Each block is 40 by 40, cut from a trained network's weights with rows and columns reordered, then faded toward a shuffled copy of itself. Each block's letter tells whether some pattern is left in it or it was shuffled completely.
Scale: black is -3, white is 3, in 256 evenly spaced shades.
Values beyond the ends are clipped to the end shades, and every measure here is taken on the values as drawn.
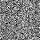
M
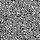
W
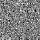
M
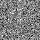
M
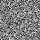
W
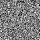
W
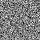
W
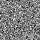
W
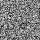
W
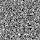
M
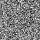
W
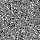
W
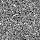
W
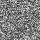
W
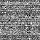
M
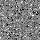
W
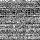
M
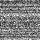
M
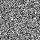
W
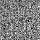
M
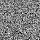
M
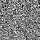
M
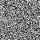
W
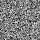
W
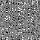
M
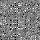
M
